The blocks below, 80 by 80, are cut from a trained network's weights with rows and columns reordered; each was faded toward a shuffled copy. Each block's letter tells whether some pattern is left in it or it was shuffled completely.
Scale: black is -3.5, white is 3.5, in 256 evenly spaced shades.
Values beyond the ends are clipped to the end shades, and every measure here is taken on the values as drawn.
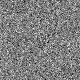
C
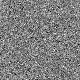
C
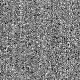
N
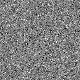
C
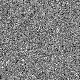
C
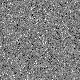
C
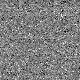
N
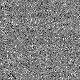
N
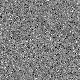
C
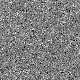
C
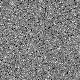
C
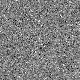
C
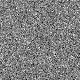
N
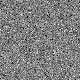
C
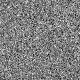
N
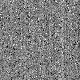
N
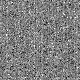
N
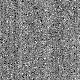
N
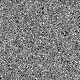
N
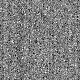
N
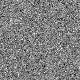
C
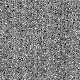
N
